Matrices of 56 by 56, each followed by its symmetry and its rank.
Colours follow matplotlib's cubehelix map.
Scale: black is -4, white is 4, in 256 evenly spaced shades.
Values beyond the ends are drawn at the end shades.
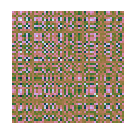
symmetric, rank three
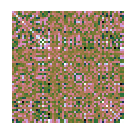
symmetric, rank five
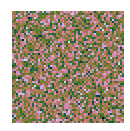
neither, full rank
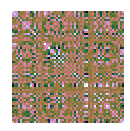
symmetric, rank five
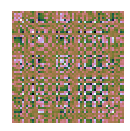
symmetric, rank three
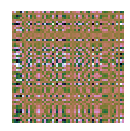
neither, rank two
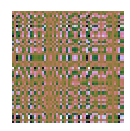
neither, rank two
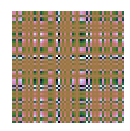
symmetric, rank one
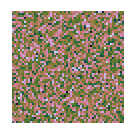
neither, full rank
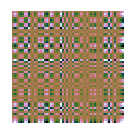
symmetric, rank one
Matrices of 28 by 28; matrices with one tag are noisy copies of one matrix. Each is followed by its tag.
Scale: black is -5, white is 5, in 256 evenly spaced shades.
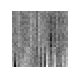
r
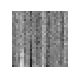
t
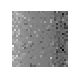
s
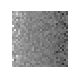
s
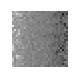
s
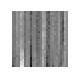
t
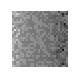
s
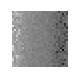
s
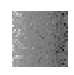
s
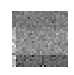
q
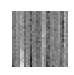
t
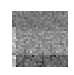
q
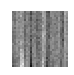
t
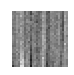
t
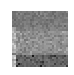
q
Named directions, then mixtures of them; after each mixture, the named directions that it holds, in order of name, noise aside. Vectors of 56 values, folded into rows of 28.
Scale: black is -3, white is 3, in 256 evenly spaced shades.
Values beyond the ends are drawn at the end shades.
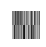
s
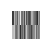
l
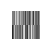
s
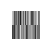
l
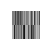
s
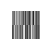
s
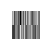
l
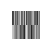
l, s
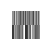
l, s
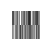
l, s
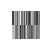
l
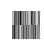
l, s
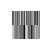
l, s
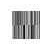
s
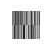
s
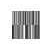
l, s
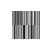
s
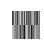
l, s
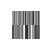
l, s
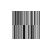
s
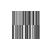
s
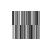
l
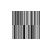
s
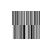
l, s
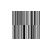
s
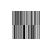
s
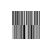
l, s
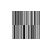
s
